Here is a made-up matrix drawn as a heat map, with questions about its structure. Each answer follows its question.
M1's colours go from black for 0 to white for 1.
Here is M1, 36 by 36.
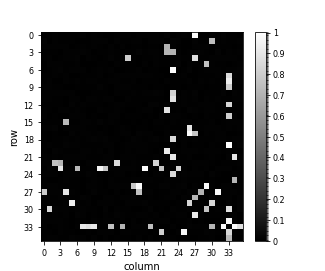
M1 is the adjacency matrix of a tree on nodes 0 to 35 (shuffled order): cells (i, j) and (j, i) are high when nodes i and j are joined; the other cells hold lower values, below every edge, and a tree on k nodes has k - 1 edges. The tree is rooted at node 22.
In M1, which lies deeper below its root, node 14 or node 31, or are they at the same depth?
node 31
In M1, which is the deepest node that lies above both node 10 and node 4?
23
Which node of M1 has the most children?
33
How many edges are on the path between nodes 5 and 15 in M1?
6
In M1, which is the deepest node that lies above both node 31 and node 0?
27
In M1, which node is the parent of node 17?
26
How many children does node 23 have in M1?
6
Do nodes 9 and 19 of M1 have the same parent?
yes
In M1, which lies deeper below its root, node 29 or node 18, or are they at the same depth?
node 29
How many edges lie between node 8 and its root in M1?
6
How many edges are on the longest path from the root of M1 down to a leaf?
12
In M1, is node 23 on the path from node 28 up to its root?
yes
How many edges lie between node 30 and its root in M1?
6
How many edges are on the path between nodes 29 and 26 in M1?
1
